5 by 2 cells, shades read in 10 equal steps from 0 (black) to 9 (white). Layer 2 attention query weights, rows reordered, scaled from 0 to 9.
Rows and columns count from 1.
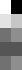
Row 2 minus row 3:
4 2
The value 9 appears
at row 1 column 1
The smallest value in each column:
3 0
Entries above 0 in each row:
1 2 2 2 2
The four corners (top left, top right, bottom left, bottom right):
9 0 4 5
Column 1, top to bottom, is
9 8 4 3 4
